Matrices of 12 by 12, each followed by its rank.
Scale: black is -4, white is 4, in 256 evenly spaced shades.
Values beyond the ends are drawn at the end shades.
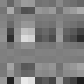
one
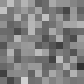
full rank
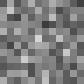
full rank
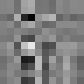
two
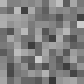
full rank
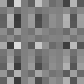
one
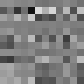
two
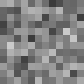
full rank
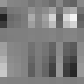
one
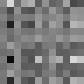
two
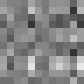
two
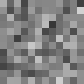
full rank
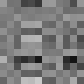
two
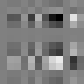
one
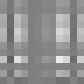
one
